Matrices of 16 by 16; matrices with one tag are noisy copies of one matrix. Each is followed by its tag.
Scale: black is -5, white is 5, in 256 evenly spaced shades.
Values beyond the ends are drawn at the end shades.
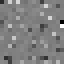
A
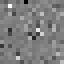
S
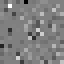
S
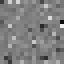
A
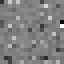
A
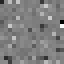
A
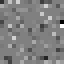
A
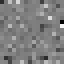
A
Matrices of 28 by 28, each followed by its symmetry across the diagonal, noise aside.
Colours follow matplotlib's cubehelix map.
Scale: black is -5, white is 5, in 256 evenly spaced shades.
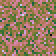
neither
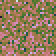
antisymmetric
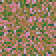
antisymmetric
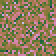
symmetric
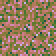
antisymmetric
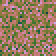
neither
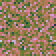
neither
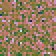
antisymmetric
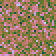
neither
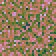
symmetric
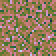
antisymmetric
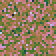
antisymmetric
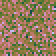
antisymmetric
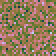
symmetric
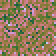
symmetric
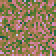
neither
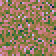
neither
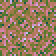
symmetric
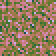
antisymmetric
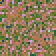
symmetric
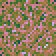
symmetric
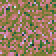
neither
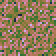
symmetric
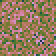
symmetric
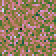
neither
